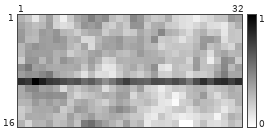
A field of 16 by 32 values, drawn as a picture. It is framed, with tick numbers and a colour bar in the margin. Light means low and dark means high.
The bottom right is the ninth with the lowest average. The grain runs across in streaks. Row 10 differs from the rows beside it. The values are skewed, with a long tail toward high values. On average the colour sits 30% of the way up the scale. The ninth with the highest average is the middle left.
